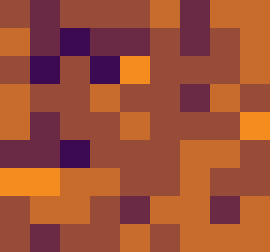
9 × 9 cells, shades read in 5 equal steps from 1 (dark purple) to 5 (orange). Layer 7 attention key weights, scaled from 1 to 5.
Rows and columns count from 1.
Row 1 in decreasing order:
4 4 4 3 3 3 3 2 2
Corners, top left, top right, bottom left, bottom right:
3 4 3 4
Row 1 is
3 2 3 3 3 4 2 4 4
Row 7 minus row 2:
1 3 3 2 1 0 2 0 -1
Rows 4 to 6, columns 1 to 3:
4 3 3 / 4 2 3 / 2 2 1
